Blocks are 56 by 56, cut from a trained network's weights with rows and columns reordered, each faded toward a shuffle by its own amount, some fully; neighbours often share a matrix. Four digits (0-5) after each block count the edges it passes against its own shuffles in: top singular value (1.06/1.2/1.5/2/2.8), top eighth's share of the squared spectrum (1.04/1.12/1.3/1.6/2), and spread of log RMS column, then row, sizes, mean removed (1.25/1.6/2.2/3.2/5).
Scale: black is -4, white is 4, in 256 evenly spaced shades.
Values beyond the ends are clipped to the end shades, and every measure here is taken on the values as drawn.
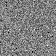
0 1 0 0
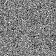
0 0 0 0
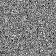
1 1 0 0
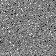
1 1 0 0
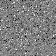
1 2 0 1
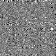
2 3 1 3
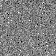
1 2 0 1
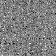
2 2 0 1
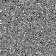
0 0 0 0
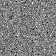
0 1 0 0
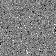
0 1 0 0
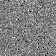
0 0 0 0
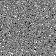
0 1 0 0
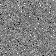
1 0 1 0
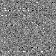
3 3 0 2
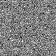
0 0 0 0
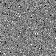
0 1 0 0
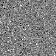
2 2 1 0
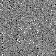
2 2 1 0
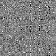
3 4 2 1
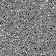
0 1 0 0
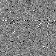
2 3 1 1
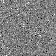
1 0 0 0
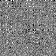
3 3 1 2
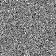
1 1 0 0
